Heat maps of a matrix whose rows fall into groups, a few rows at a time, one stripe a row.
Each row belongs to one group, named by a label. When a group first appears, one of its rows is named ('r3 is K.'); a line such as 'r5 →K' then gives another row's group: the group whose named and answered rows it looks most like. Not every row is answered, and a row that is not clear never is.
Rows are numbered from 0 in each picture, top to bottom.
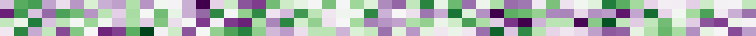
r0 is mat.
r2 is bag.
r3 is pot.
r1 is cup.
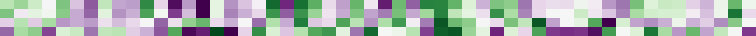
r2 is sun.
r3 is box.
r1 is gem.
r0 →gem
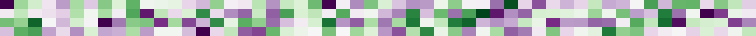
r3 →mat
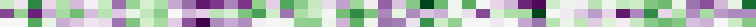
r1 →cup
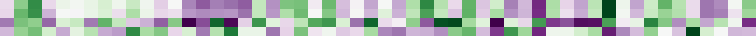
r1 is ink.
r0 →ink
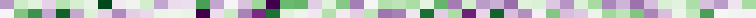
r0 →ink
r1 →mat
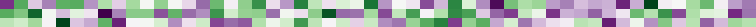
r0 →cup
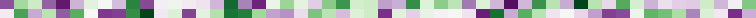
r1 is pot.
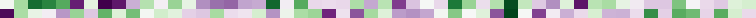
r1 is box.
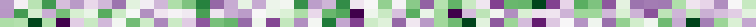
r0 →sun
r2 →box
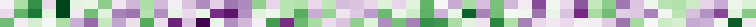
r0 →ink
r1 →ink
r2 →gem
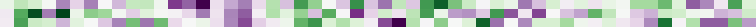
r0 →gem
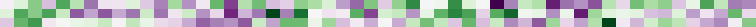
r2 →ink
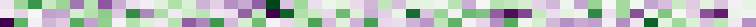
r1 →bag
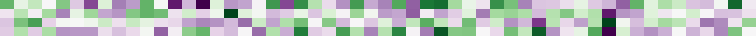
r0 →gem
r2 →ink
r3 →sun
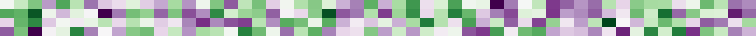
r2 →ink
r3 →pot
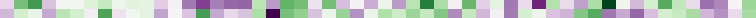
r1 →ink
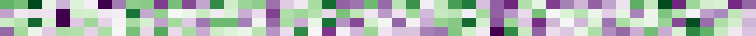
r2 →box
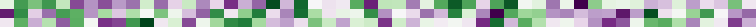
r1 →cup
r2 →pot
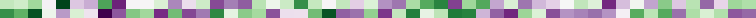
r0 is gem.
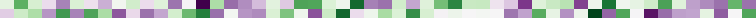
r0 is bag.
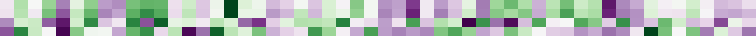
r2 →bag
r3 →box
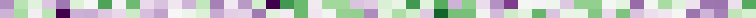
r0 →ink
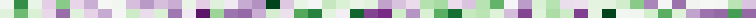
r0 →mat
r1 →bag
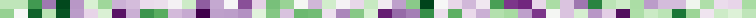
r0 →mat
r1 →gem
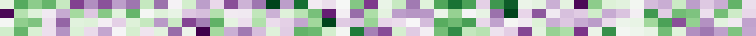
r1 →box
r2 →box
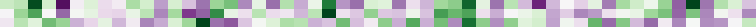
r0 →box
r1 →box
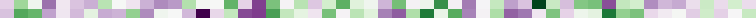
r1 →mat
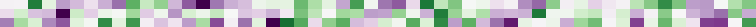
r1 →bag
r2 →ink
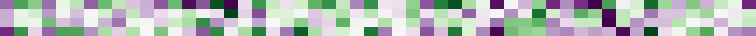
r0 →box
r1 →mat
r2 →sun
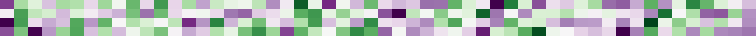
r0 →cup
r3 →cup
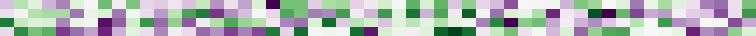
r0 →ink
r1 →sun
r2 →pot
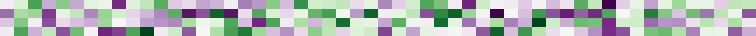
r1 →box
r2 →mat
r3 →pot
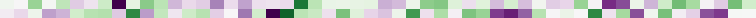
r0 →gem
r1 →bag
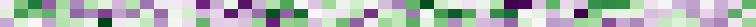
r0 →mat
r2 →ink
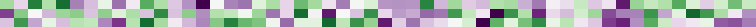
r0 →gem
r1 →cup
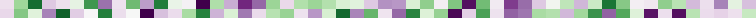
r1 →mat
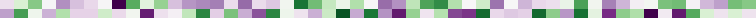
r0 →gem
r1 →mat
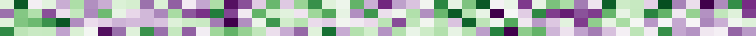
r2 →sun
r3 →pot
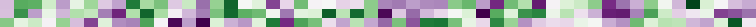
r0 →cup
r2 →gem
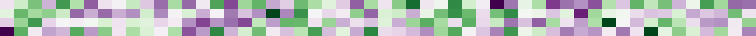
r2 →ink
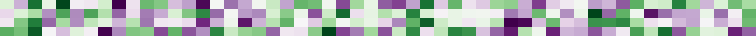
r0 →gem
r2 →mat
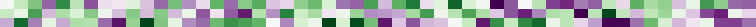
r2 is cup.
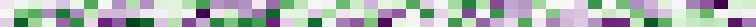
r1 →mat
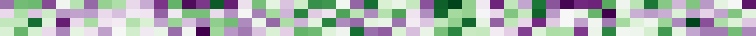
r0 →box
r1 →sun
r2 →box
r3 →bag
